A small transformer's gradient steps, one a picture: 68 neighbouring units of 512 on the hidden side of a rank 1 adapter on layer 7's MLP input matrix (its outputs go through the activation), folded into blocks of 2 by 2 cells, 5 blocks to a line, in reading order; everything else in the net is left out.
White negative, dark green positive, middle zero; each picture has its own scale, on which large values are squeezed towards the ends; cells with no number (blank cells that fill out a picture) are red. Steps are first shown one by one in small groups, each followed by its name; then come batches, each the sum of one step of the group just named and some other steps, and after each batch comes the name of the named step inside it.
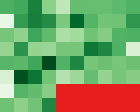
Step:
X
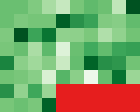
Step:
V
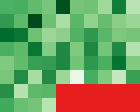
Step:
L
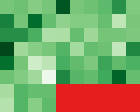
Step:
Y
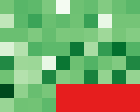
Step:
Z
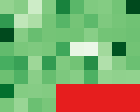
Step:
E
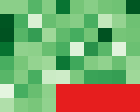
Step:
Y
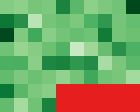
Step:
E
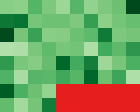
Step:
Z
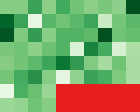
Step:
X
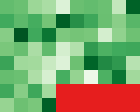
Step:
V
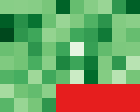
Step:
L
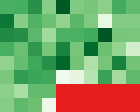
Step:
L
